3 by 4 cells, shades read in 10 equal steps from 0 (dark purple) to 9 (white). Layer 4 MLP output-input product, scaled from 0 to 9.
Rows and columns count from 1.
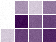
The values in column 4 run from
1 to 4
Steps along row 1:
down up down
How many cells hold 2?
2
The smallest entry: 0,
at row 2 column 2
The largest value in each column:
9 5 7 4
